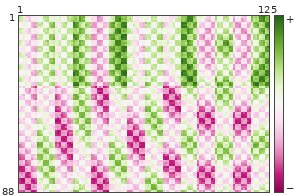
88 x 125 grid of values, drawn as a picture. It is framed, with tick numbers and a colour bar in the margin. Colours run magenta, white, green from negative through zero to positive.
Stripes: upright, repeating 7 times. Seam: horizontal, 40% of the way down, the top part higher. Rings: centred on the top right.
